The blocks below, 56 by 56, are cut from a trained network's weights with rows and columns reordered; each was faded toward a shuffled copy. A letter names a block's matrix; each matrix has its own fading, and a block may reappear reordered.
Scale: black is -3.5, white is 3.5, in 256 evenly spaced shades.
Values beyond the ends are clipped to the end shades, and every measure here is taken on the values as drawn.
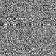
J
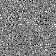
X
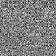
J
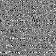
X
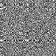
J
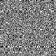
J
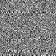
J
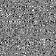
X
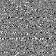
X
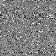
X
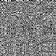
J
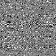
X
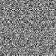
J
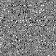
X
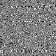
X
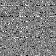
X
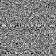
J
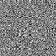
J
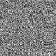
J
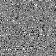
X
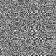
J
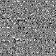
X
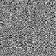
J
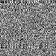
J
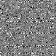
X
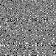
X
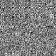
J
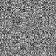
J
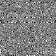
X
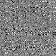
X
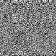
J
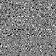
X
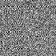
J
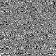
X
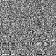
J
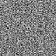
J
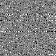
X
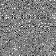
X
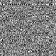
J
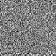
J
